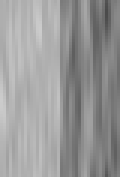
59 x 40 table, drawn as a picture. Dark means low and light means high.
It is made of 1 by 2 panels. Panel 1,1: high, streaked downward, faint in contrast. Panel 1,2: middling, streaked downward.
